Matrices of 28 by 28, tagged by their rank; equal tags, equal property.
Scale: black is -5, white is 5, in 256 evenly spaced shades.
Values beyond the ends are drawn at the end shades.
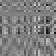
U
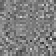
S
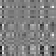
U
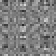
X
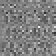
S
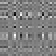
U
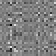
X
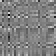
X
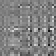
X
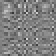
X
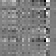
U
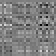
U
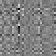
X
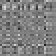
X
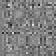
S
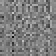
S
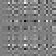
U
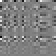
U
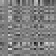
U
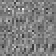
S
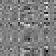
X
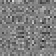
S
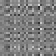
U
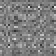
S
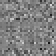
S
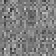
S
